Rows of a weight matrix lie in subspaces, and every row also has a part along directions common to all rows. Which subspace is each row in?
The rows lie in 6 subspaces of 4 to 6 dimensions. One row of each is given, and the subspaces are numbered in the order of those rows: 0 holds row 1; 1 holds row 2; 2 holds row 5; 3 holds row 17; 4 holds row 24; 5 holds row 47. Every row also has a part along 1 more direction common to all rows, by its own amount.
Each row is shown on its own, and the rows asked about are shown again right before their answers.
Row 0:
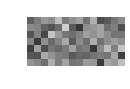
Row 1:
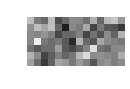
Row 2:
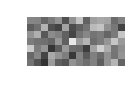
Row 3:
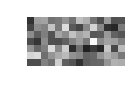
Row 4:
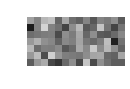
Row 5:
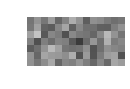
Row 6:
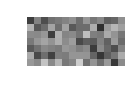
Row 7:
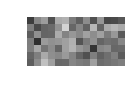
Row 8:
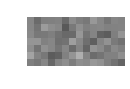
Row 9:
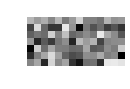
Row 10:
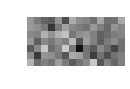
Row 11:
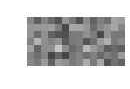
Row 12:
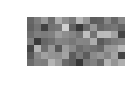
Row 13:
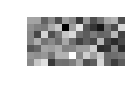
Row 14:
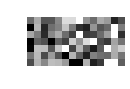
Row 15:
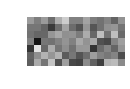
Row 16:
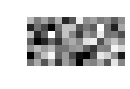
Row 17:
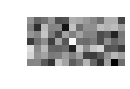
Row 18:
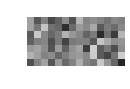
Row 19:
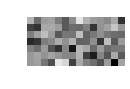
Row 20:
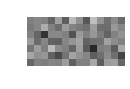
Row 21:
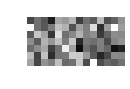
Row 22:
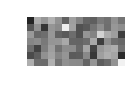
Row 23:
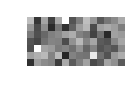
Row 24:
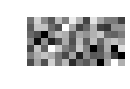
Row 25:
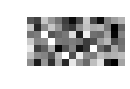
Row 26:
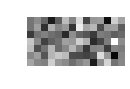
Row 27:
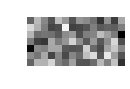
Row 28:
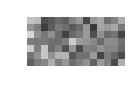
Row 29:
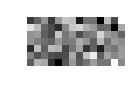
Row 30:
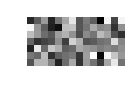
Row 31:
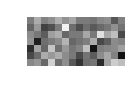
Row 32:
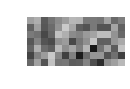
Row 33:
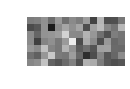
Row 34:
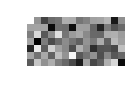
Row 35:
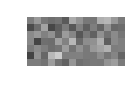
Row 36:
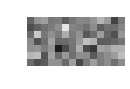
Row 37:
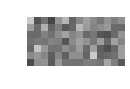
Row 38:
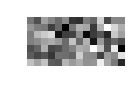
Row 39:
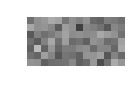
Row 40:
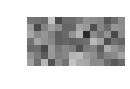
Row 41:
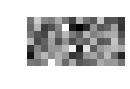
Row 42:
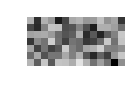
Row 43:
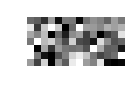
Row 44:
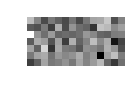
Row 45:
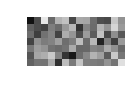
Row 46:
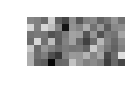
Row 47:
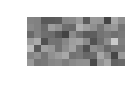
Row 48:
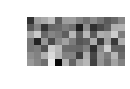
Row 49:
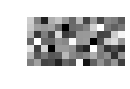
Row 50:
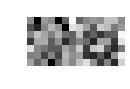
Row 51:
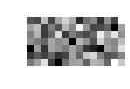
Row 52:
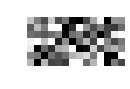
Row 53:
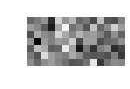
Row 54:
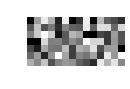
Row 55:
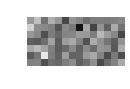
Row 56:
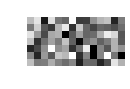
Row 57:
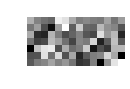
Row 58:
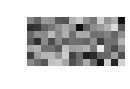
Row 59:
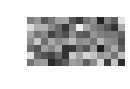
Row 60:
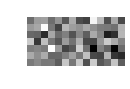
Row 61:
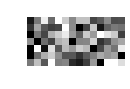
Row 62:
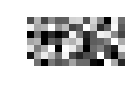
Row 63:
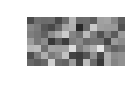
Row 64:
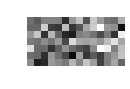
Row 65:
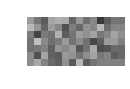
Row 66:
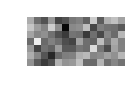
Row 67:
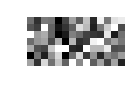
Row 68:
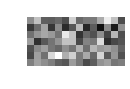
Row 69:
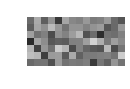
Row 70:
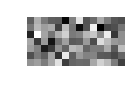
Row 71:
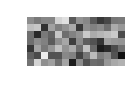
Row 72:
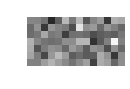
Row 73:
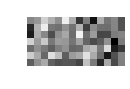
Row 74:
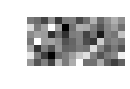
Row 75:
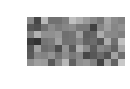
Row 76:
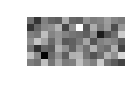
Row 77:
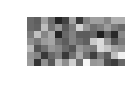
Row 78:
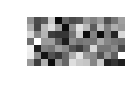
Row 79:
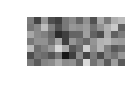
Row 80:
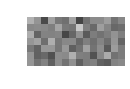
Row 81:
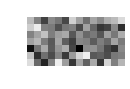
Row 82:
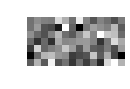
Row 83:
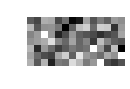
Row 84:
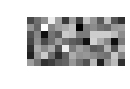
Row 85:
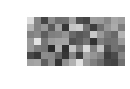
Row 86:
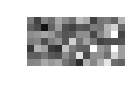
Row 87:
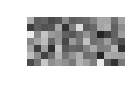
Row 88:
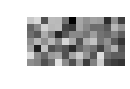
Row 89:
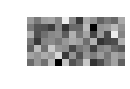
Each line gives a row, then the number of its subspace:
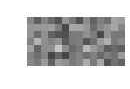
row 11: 1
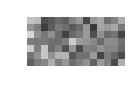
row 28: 5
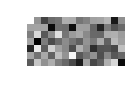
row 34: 2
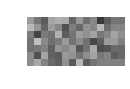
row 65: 1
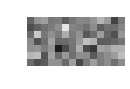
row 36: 1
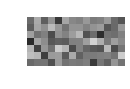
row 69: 4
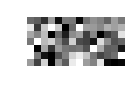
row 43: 0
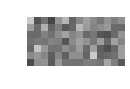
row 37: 2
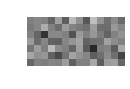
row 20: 4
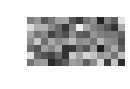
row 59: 3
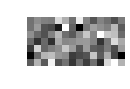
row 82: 1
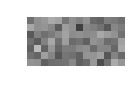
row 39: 5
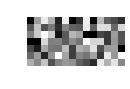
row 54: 4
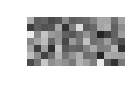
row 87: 5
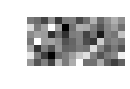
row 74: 0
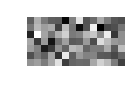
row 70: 2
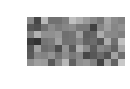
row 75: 3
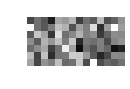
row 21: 0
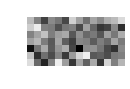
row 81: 0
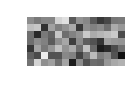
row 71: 1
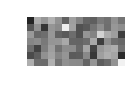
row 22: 2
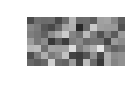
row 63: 3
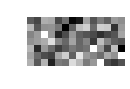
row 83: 4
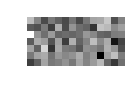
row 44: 5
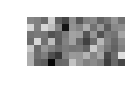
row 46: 5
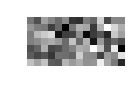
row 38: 4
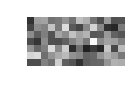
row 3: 4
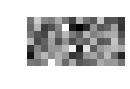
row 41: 3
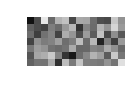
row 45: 2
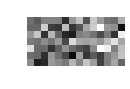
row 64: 1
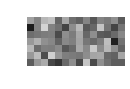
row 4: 0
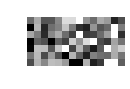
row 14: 4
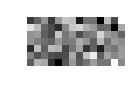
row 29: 3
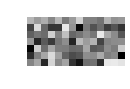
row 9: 0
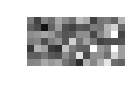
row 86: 4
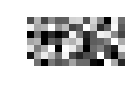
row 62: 5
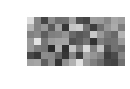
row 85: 4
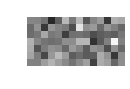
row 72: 5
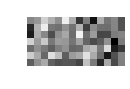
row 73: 0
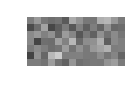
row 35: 1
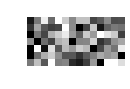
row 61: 5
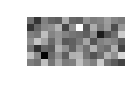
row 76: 5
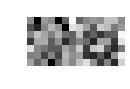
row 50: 3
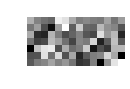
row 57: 2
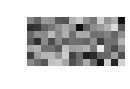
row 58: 3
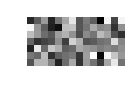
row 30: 3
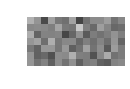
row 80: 2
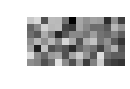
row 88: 3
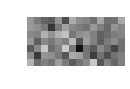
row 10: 0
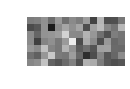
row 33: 0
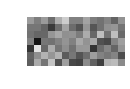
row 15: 2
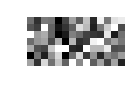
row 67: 1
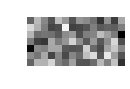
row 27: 3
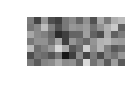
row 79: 1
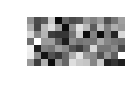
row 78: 1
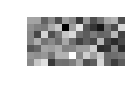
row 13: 1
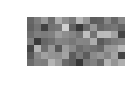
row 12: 4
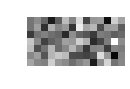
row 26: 5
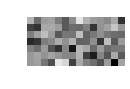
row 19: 3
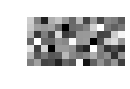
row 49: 1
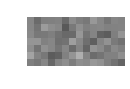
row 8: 4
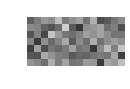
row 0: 1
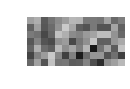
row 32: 4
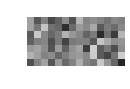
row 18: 2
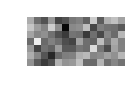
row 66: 0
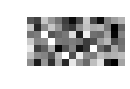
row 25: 4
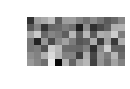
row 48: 2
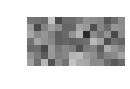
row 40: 1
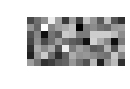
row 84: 5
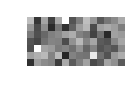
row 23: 2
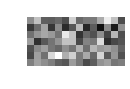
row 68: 1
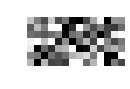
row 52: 3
